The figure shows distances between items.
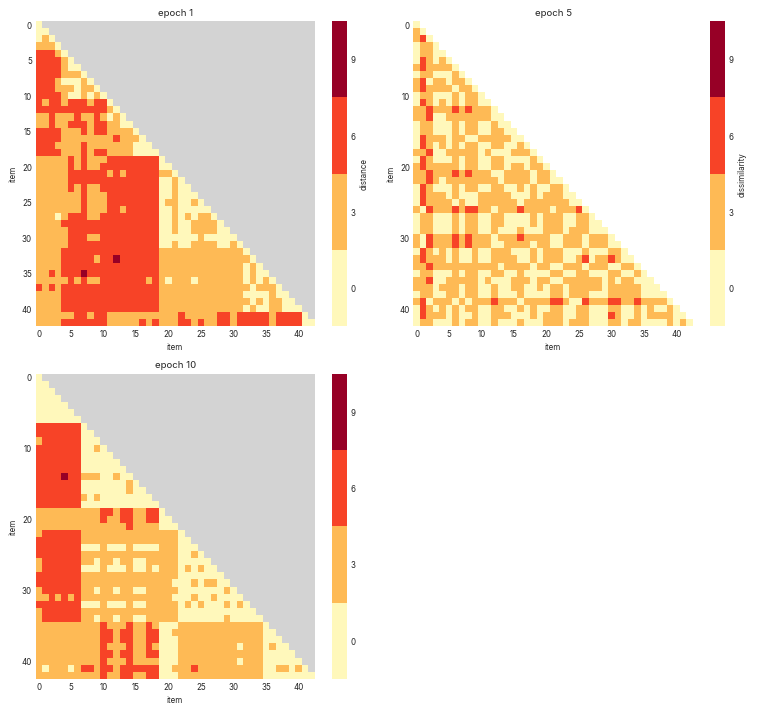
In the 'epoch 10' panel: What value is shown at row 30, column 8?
3
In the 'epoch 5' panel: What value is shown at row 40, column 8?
3
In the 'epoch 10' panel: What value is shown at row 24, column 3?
6
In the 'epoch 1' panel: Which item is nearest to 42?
41
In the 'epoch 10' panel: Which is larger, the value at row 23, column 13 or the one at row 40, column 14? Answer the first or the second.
the second
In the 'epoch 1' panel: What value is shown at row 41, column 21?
3
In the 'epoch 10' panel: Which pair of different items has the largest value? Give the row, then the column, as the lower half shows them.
14, 4
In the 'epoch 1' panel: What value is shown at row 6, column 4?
3
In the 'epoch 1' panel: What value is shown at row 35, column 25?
3
